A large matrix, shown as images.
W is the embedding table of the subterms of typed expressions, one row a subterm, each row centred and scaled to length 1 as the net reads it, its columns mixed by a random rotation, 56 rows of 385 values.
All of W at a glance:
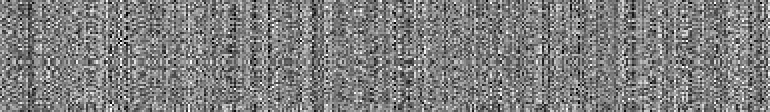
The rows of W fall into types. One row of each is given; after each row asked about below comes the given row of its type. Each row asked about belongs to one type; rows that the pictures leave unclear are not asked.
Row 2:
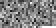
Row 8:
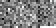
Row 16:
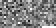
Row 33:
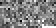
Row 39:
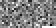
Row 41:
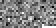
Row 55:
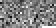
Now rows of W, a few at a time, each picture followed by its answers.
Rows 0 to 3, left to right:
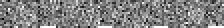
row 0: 8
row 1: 33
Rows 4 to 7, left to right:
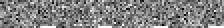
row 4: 2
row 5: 33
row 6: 39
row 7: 55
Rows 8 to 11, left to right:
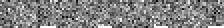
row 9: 16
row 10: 41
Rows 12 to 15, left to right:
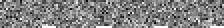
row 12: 16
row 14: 55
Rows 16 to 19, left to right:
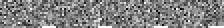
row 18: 39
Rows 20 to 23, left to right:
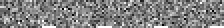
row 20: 33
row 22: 39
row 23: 2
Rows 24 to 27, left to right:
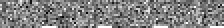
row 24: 39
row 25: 8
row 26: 33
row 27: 55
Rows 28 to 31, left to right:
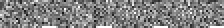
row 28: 2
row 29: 8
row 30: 41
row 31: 41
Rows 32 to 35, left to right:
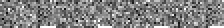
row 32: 8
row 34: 2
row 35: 8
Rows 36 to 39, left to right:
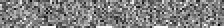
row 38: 8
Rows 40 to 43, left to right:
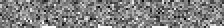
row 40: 16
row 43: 16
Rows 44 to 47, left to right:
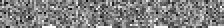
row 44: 33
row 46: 33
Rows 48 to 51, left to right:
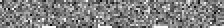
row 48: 39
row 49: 41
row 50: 33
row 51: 39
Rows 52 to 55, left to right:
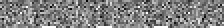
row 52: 55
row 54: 55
